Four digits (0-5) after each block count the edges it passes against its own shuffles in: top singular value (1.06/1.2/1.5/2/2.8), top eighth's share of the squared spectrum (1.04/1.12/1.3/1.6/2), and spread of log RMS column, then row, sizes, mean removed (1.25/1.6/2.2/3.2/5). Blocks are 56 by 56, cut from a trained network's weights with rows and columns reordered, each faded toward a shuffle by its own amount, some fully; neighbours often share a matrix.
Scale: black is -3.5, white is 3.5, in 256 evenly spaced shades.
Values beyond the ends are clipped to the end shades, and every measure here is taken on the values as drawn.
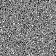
0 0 0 0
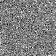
1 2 1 0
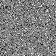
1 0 0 0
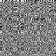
4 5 2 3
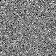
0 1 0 0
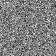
0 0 0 0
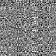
4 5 2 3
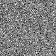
2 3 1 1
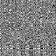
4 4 1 2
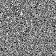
2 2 1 0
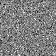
0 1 0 0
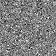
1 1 0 0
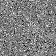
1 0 0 0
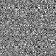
3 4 1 2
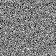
1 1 0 0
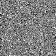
2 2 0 1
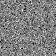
2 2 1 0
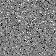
0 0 0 0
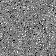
0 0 0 0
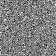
0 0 0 0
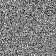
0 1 0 0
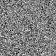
1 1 0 0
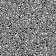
0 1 0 0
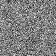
1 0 0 0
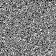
1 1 0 0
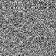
3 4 1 2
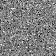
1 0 0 0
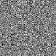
3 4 2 2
